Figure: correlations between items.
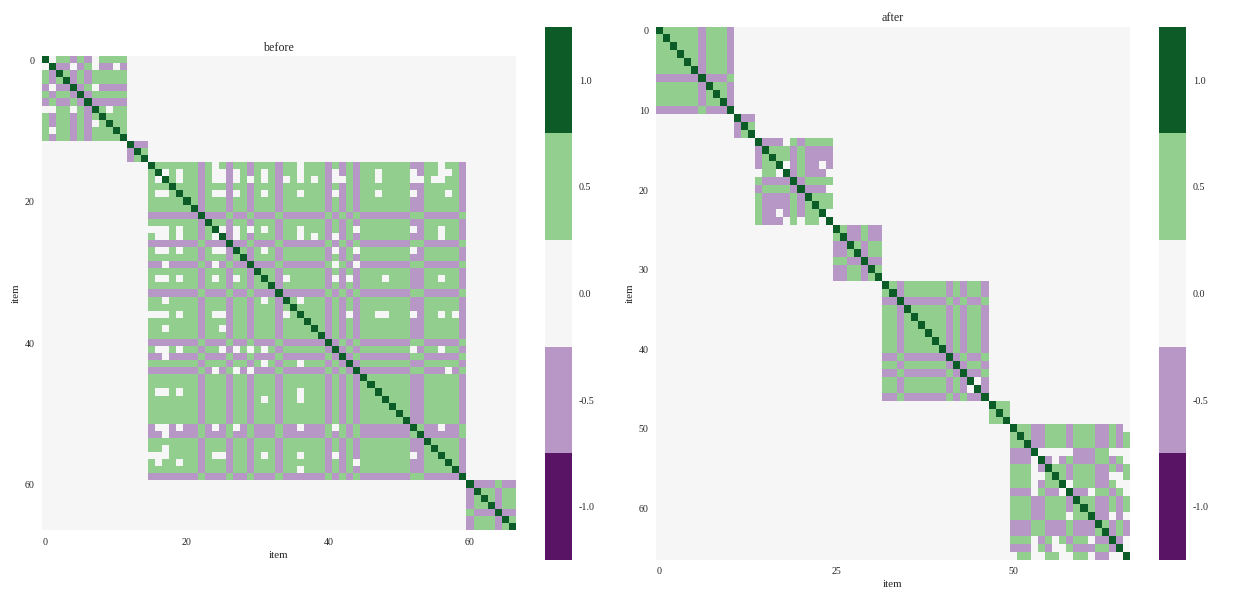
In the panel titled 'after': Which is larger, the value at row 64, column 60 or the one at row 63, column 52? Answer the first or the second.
the first
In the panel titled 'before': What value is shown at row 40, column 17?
-0.5
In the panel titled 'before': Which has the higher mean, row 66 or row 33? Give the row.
66
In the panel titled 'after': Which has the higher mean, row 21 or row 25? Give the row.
21
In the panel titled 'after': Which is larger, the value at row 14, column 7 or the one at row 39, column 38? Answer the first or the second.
the second
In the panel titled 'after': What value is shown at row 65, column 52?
-0.5
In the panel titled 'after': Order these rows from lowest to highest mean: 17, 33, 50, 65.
65, 17, 50, 33
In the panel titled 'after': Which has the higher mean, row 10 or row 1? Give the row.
1
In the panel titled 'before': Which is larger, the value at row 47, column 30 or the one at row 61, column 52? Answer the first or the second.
the first
